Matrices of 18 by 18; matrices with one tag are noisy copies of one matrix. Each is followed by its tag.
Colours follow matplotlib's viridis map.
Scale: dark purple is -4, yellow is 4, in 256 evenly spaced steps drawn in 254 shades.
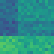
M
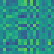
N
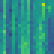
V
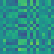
N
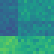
M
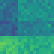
M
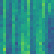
V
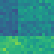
M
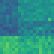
M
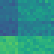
M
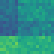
M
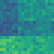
M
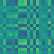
N
